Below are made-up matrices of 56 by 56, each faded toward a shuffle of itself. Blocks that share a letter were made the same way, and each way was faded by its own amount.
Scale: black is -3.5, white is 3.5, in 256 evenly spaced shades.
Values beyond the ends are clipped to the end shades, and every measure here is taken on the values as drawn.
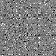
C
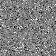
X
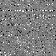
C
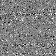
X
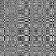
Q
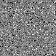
X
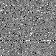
X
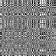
Q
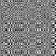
Q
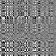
Q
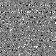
X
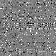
C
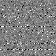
X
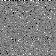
C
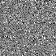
X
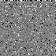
C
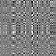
Q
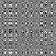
Q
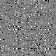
C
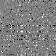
C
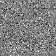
X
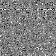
X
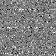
X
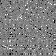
C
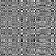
Q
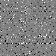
C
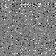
C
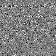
X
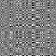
Q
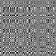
Q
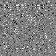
C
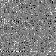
C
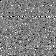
X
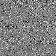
X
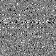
X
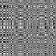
Q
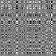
Q
